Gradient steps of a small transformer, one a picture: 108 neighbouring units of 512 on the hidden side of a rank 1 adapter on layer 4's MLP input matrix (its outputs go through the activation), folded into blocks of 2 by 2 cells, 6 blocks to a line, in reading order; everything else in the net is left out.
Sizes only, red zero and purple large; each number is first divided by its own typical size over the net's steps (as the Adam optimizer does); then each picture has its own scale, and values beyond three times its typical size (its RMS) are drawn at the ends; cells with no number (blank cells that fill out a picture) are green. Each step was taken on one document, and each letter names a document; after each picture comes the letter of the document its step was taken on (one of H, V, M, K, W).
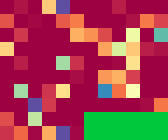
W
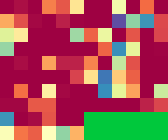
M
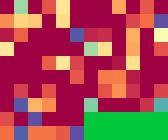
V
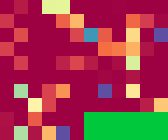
W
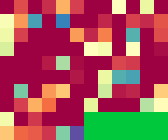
V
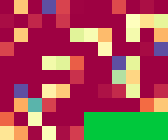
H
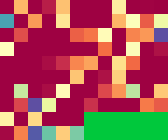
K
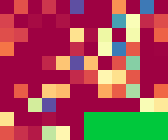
M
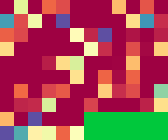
V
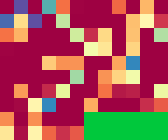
V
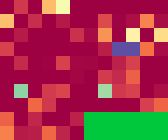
W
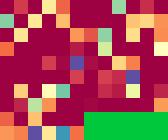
H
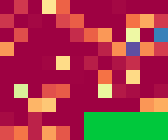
W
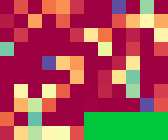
H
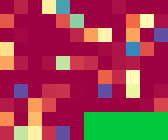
W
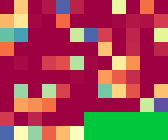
K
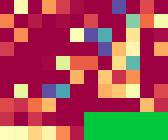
K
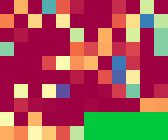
H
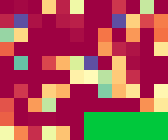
M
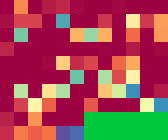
K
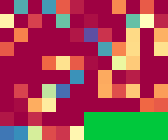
K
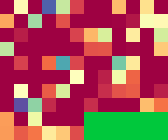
H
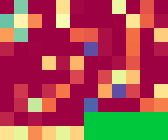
V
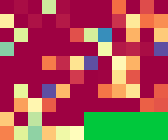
H
